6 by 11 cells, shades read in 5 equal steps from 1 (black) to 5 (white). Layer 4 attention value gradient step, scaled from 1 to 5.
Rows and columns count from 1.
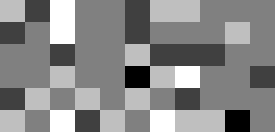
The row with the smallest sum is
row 3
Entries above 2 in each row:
9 9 7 9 9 9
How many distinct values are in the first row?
4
